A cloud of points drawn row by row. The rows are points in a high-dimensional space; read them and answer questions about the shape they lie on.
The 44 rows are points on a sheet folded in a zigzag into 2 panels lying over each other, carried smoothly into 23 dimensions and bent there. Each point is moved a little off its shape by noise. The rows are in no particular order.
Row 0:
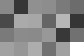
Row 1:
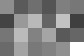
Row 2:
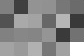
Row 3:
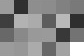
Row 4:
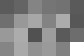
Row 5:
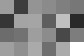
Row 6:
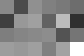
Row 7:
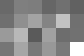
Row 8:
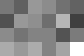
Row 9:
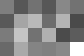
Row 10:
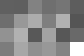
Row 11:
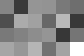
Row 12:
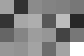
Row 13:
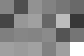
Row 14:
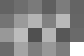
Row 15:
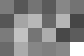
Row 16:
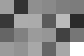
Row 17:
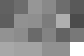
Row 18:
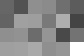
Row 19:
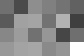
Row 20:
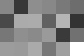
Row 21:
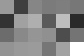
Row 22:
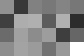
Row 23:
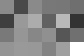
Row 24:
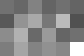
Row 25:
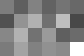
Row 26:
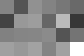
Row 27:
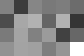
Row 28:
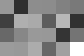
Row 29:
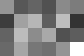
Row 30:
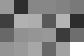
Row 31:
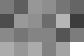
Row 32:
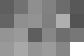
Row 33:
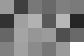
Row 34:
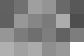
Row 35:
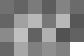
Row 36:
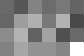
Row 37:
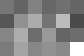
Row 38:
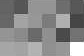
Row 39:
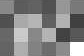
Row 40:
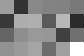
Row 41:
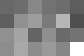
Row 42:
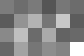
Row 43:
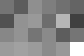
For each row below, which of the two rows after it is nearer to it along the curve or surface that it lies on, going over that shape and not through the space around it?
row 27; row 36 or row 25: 36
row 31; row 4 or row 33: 33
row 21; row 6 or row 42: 6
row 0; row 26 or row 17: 26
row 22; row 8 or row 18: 18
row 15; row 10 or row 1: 10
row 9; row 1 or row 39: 39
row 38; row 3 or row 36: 36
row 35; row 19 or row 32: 19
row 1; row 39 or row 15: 39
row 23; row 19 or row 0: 0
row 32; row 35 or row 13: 13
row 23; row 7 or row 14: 7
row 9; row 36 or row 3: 36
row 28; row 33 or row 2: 2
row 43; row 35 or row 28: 28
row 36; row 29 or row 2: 2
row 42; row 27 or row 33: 33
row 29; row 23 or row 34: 23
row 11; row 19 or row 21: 19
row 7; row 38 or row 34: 34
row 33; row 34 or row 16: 16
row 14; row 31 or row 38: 38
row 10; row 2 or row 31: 2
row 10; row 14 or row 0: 14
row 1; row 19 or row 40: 40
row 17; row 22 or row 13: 13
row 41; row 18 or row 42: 42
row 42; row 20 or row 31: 31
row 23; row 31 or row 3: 31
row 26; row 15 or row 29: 29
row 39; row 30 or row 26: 30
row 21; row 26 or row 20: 26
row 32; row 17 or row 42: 17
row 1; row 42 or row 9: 42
